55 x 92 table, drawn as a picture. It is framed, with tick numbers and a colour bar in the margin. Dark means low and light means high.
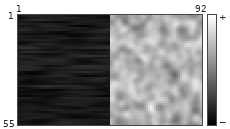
It is made of 1 by 2 panels. Panel 1,1: very low, streaked across, faint in contrast. Panel 1,2: high, blotchy.
